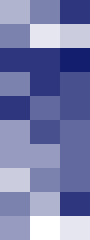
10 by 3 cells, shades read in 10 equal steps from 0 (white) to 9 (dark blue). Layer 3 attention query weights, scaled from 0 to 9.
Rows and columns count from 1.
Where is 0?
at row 10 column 2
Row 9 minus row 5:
-3 -3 1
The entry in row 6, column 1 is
4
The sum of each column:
48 47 60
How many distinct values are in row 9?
3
